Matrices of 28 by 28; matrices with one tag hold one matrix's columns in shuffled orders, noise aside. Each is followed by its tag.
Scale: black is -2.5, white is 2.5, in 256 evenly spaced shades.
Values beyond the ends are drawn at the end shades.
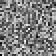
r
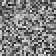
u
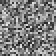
r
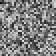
r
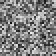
r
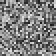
r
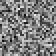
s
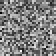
u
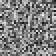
r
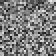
u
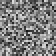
u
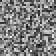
s
